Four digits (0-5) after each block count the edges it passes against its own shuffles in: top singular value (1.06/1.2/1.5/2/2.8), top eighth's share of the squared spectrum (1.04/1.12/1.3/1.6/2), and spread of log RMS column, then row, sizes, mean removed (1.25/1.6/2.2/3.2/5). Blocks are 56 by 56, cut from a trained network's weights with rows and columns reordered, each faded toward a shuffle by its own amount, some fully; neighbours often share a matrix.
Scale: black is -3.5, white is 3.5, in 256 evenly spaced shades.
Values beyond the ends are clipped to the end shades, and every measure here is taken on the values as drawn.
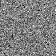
2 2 1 0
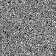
0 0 0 0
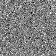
2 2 0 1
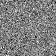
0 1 0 0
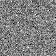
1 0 0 0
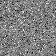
0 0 0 0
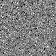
1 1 0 0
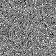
1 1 0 0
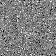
0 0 0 1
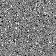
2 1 0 0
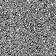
0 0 0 0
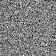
0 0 0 0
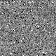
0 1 0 0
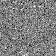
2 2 0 0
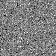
0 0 0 0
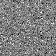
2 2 0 1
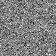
0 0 0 0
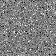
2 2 0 1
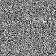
2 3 1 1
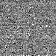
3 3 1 1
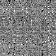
2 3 2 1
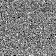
0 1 0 0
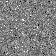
0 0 0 0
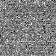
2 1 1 0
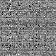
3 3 2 1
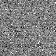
2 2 0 1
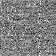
2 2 1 0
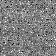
1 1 1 0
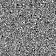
1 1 0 0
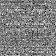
3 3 1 1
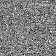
1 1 0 0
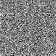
2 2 0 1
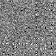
3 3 2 1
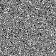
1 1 0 0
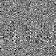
3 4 2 2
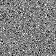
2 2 0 0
